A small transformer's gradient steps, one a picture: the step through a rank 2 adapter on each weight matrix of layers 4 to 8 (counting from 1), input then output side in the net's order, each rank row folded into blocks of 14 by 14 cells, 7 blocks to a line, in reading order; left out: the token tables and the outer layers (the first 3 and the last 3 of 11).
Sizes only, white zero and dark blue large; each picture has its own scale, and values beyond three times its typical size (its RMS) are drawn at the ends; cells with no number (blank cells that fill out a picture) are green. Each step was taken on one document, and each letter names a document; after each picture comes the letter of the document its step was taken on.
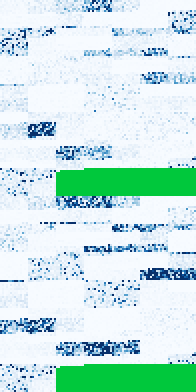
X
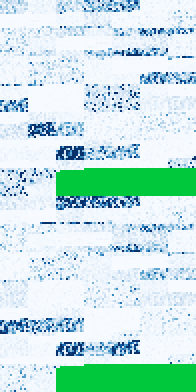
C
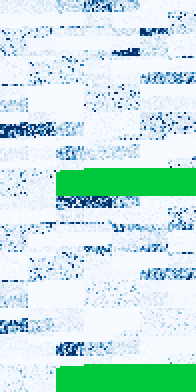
C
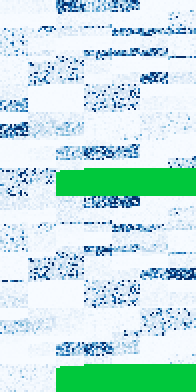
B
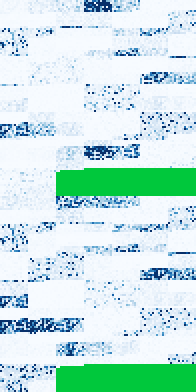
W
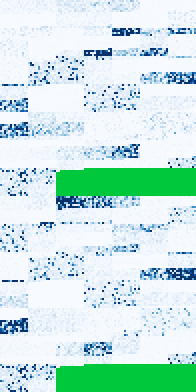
B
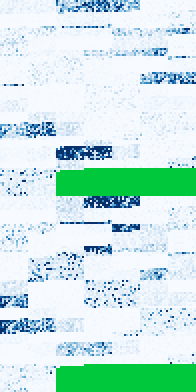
W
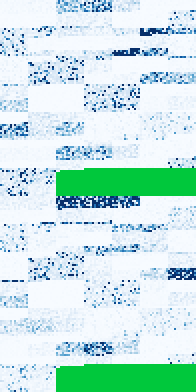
B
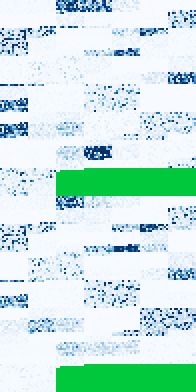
X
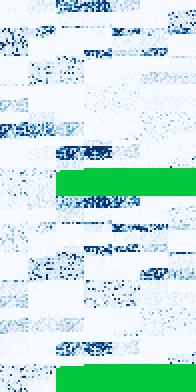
W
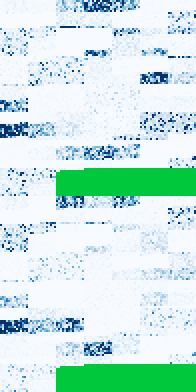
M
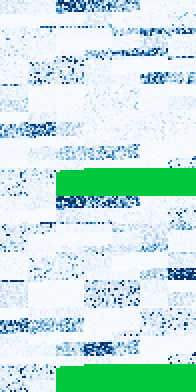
C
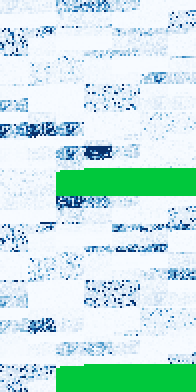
W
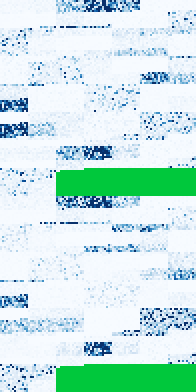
X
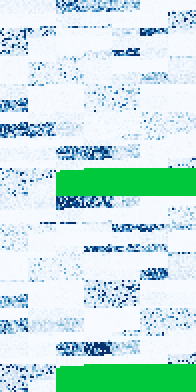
X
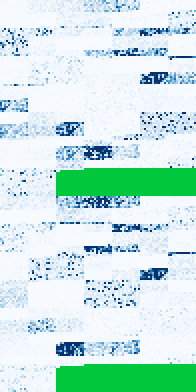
W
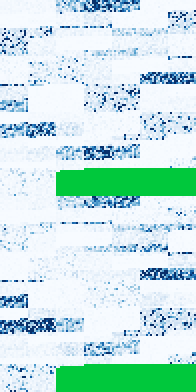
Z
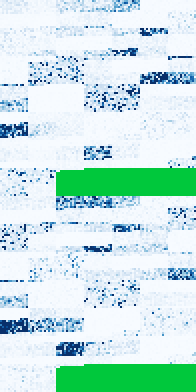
Z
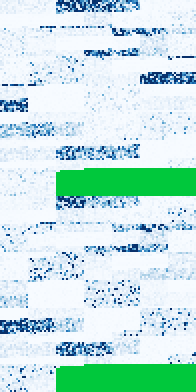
C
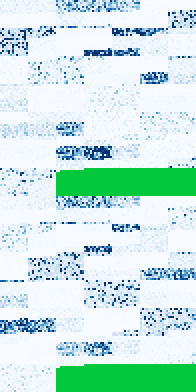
X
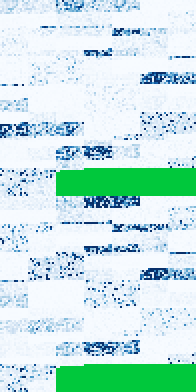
W
